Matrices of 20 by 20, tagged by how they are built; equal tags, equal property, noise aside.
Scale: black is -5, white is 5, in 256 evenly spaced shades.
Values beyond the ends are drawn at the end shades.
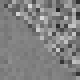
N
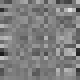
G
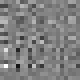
G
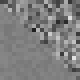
N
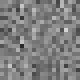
G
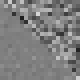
N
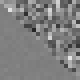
N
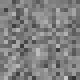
G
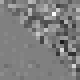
N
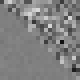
N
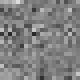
G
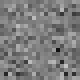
G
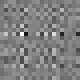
G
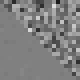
N
